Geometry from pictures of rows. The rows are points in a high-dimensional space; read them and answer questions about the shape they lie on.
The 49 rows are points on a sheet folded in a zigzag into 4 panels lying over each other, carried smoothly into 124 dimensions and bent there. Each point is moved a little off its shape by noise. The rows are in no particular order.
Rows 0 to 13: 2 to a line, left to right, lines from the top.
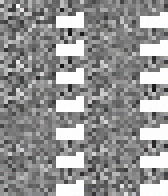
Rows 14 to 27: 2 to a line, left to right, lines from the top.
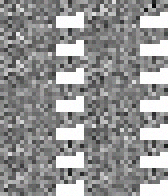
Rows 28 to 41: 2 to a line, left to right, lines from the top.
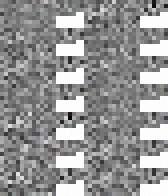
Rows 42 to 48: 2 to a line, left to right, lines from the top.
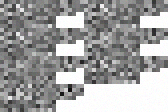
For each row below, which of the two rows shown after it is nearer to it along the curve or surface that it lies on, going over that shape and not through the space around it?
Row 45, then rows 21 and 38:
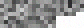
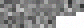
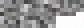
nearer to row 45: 38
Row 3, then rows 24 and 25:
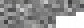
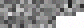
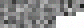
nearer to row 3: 25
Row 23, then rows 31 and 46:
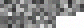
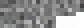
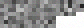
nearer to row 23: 31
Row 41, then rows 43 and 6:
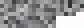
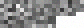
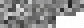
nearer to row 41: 6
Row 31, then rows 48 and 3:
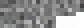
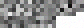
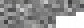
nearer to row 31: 3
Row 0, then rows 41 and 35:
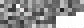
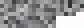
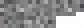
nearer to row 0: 41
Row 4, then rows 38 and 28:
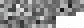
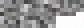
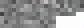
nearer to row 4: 38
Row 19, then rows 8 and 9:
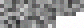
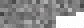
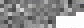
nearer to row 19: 9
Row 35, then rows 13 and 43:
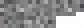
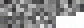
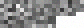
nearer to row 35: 13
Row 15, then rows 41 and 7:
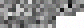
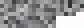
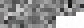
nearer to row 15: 7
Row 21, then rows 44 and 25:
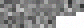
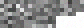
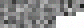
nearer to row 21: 44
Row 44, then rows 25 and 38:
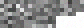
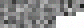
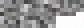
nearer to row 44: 38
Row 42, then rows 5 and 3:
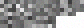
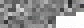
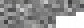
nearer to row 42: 3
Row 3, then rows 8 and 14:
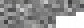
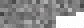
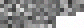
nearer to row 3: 14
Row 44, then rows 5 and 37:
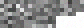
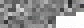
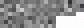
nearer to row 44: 37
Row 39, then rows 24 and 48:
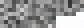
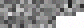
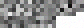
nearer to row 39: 48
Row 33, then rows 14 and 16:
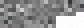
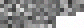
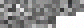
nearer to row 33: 14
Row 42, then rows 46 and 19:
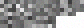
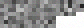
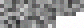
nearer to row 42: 46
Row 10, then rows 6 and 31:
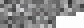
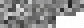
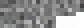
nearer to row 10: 31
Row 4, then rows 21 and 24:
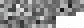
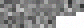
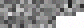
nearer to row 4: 24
